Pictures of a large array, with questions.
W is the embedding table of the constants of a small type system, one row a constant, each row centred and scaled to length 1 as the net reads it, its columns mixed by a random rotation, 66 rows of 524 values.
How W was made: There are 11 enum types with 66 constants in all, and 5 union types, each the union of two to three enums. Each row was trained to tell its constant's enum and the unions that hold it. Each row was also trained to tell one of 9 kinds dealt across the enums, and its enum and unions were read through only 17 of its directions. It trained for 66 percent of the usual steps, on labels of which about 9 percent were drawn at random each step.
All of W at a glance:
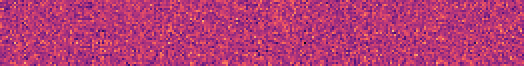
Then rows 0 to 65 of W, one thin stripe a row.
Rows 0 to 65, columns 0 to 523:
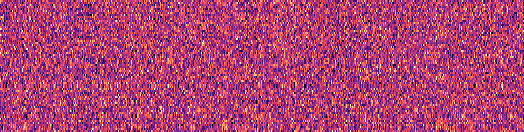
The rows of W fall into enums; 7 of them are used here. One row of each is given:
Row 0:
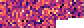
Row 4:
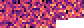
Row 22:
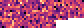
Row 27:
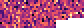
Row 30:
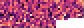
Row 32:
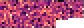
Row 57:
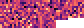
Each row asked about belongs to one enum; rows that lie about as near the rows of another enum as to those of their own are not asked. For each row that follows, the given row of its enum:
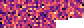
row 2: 27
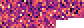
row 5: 0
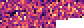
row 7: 4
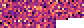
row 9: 4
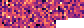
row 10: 32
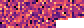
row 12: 22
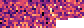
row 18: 4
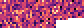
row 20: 0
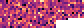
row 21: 57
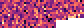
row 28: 27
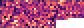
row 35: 22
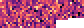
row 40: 0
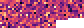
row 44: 0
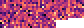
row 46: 27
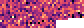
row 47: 30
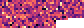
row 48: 32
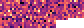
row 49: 57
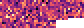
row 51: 32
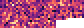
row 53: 22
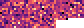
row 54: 27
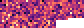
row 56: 22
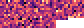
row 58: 57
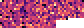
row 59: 4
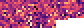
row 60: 57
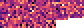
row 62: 22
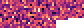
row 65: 30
